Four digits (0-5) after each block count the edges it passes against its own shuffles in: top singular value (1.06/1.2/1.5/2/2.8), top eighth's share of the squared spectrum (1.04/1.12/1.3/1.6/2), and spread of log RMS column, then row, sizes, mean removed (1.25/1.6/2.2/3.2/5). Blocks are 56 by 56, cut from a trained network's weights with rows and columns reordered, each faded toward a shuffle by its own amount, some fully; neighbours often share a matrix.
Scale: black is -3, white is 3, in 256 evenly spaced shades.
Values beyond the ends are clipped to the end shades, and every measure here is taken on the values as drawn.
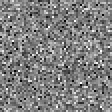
1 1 0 0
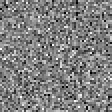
0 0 0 0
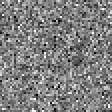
0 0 0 0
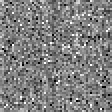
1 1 0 0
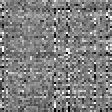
3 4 4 1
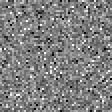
0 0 0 0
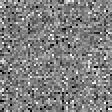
2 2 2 0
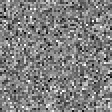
0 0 0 0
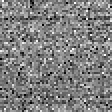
2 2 1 1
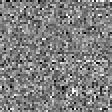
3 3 1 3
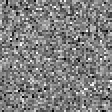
1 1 0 0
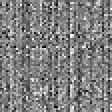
4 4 2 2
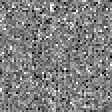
1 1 0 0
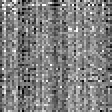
4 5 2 3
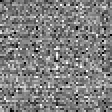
3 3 2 1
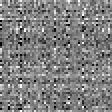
3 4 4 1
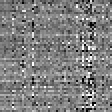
3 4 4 0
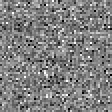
1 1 1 0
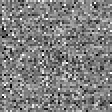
2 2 2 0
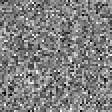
2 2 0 0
